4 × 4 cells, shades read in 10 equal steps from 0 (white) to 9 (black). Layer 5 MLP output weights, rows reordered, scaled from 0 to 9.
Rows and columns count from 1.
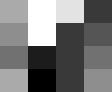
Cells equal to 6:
1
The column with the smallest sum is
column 1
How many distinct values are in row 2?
4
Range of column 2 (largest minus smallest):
9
